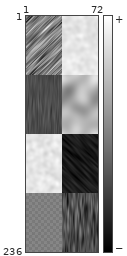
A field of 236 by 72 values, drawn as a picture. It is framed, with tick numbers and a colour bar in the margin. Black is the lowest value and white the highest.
It is made of 4 by 2 panels. Panel 1,1: middling, slanting up to the right, strong in contrast. Panel 1,2: very high, blotchy, faint in contrast. Panel 2,1: low, streaked downward, faint in contrast. Panel 2,2: high, smooth. Panel 3,1: very high, blotchy, faint in contrast. Panel 3,2: very low, slanting down to the right, faint in contrast. Panel 4,1: middling, checkered, faint in contrast. Panel 4,2: low, streaked downward.
